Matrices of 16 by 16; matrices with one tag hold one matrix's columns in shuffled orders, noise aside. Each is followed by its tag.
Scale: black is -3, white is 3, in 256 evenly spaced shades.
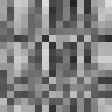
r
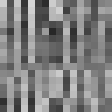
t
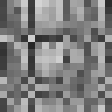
r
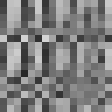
r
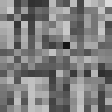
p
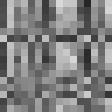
r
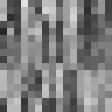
t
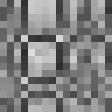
r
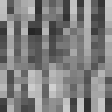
t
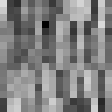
t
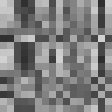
r
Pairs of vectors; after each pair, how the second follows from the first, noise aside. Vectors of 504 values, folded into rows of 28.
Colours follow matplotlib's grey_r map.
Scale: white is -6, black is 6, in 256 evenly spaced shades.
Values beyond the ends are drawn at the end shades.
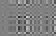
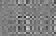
copied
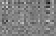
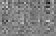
copied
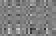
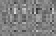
wrapped around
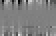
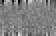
copied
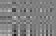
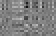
wrapped around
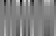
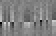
wrapped around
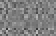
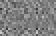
copied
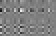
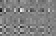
copied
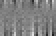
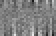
copied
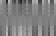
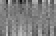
copied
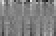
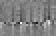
wrapped around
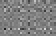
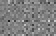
wrapped around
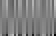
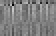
wrapped around
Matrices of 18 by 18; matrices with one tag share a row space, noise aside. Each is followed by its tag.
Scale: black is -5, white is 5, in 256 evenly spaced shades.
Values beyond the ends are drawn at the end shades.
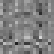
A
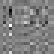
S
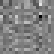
A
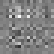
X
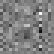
A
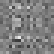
X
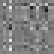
S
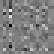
S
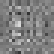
X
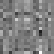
A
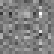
A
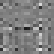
A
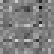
A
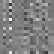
S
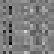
S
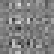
X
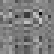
A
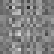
X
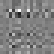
X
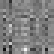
S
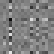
S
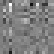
S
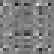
A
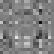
A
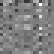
A
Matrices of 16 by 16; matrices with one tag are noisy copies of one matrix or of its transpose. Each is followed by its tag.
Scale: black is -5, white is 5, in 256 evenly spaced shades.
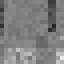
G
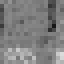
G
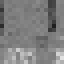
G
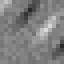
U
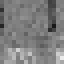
G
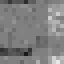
G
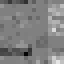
G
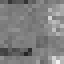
G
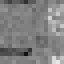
G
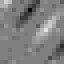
U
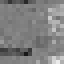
G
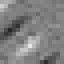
U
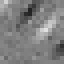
U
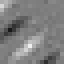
U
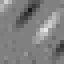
U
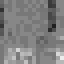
G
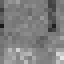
G
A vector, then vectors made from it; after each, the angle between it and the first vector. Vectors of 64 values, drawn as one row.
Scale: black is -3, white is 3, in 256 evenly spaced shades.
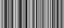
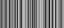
orthogonal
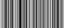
nearly parallel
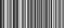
nearly opposite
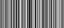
partly opposed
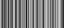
partly aligned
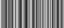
nearly parallel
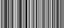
nearly parallel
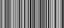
orthogonal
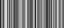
nearly opposite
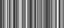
nearly opposite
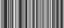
nearly parallel
